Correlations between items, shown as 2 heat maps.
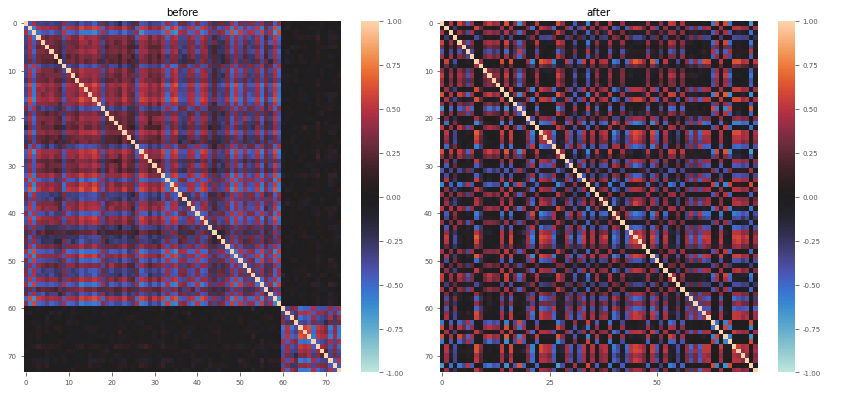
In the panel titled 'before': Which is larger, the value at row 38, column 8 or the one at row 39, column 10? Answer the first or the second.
the second
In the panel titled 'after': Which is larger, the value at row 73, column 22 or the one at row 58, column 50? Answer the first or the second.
the second
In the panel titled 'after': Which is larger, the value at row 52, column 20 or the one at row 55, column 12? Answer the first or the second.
the first
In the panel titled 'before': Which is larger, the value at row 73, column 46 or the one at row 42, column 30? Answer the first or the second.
the second
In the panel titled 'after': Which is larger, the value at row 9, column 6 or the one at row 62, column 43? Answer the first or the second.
the first
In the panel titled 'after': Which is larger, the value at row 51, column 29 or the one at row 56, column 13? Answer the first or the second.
the second
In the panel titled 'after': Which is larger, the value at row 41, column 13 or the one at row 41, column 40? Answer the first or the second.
the second
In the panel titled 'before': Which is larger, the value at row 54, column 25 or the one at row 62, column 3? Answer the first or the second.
the first
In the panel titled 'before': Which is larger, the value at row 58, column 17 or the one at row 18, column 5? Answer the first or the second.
the first
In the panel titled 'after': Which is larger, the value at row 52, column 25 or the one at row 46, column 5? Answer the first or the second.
the first
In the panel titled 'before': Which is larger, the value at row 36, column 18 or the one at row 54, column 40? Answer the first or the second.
the first
